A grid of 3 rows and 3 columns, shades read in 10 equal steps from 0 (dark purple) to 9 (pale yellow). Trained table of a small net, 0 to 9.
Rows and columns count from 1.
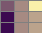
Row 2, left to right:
0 5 6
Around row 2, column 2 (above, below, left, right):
5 5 0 6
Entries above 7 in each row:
1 0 0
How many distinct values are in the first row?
3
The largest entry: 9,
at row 1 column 3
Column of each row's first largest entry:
3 3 3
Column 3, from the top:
9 6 6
